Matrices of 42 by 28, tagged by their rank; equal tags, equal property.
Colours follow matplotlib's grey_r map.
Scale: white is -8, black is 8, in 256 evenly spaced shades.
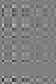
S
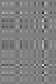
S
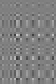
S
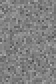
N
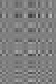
S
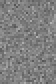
N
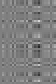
S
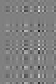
S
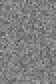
N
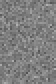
N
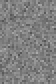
N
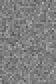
N
